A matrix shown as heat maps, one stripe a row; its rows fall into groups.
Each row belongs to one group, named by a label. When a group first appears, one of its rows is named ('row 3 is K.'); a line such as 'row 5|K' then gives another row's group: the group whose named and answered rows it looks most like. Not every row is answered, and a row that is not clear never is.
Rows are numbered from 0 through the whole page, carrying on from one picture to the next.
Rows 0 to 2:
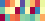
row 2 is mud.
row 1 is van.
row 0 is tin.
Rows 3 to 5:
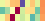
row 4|van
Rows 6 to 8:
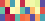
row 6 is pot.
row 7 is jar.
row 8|tin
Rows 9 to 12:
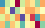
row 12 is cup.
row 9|van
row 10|pot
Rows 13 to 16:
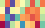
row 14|cup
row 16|cup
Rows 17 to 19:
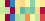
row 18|mud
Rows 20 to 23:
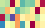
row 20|mud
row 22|pot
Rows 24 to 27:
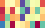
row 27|tin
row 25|mud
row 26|mud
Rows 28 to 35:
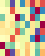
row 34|pot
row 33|tin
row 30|van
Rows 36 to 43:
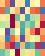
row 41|mud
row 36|jar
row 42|tin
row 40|cup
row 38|mud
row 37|cup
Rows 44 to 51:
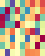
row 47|pot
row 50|tin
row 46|cup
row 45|jar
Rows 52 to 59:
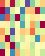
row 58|tin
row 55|jar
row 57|jar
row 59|pot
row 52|mud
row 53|cup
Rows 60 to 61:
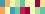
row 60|tin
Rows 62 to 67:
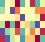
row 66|van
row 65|jar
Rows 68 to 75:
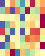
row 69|jar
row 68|van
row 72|cup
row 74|van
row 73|cup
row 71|van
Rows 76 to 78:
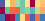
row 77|mud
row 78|tin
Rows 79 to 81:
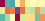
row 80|tin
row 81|van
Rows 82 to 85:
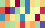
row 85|pot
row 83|jar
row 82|jar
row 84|tin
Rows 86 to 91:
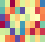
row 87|tin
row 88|jar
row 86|tin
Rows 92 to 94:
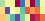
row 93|cup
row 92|van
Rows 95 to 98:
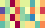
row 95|mud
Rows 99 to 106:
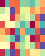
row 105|tin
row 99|mud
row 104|cup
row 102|cup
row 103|tin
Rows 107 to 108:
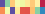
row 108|pot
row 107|van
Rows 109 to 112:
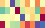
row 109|pot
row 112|pot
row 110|van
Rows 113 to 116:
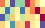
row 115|van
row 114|cup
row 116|pot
